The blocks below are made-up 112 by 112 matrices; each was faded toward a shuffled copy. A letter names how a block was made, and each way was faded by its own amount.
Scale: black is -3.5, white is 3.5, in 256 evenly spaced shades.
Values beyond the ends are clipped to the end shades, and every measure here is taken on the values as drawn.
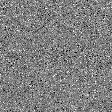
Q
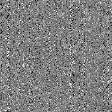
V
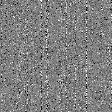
V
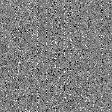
V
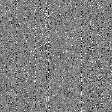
V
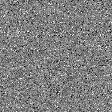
Q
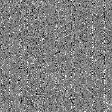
V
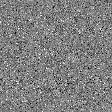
Q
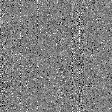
V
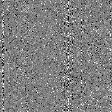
V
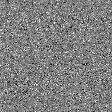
Q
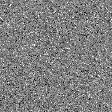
Q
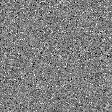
Q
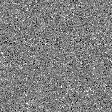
Q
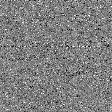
Q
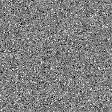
Q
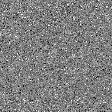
Q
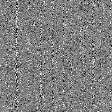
V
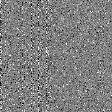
V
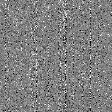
V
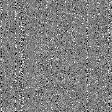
V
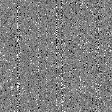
V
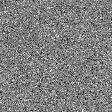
Q
